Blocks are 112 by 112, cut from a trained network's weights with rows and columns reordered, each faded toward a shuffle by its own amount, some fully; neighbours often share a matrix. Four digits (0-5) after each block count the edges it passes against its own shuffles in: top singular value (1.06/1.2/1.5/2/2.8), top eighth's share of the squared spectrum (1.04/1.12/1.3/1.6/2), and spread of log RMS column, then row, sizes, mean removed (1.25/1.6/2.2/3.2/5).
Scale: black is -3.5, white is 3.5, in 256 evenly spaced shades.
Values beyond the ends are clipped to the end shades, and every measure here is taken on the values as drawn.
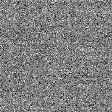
2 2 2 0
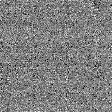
2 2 2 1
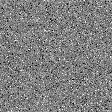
0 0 0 0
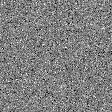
0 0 0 0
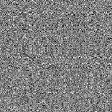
4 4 0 3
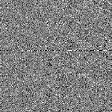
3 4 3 2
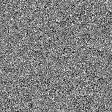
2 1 0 0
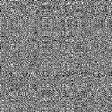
4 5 3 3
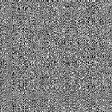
4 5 3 3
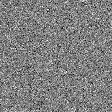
2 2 0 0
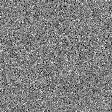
2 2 0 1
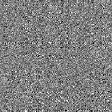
3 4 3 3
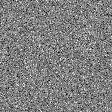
0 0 0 0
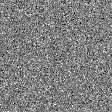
0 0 0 0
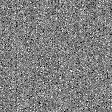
1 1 0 0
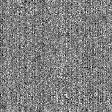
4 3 1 2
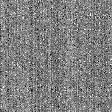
3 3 0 2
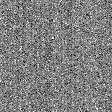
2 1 0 0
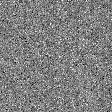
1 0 0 0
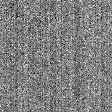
3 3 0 2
